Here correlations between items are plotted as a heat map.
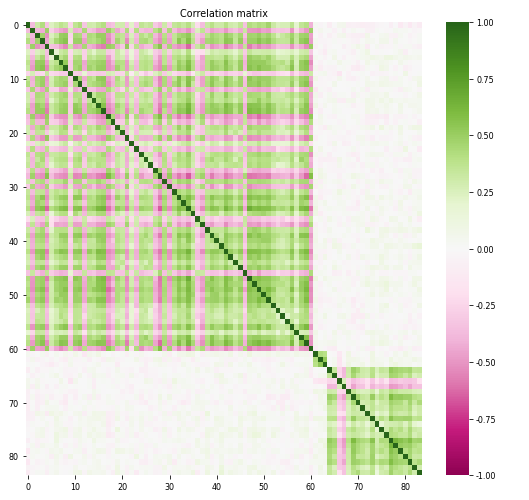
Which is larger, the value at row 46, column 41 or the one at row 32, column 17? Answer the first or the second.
the first
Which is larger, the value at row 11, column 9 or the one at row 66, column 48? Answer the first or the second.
the second
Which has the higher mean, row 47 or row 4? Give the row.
47
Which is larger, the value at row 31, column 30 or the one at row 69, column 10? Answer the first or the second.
the second
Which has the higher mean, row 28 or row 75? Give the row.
75
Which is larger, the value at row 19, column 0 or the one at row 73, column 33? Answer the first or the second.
the first
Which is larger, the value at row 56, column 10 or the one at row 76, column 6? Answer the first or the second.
the first
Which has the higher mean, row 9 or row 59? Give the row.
59
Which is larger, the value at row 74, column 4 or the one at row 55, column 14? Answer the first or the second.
the second
